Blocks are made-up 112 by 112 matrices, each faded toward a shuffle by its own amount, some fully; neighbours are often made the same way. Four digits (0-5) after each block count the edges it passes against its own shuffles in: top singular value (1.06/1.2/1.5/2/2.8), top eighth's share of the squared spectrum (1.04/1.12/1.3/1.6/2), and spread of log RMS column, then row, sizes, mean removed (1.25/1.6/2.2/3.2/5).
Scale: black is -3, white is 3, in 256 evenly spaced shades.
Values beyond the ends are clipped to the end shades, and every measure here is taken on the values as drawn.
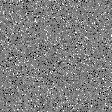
3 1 0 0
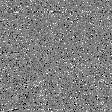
3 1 0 1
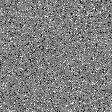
0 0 0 0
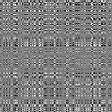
5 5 5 5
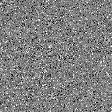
3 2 1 1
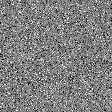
0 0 0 0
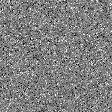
3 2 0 0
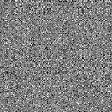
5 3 2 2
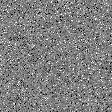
2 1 0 0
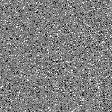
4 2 1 1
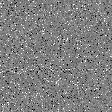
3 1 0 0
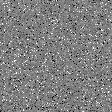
2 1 0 0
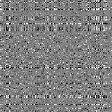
5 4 3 4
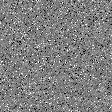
0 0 0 0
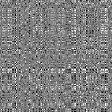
5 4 4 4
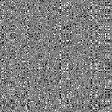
5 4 3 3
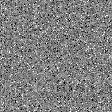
3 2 1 0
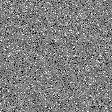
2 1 0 0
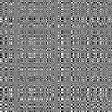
5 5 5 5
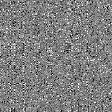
4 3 2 1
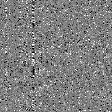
4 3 2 1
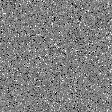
0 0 1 0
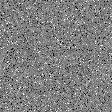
0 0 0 0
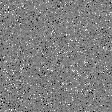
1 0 0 0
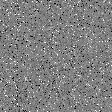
1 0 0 0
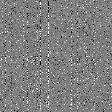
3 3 3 2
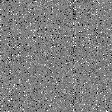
2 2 2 1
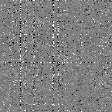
3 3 3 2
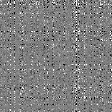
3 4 4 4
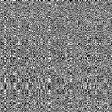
5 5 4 3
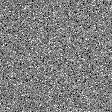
1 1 0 0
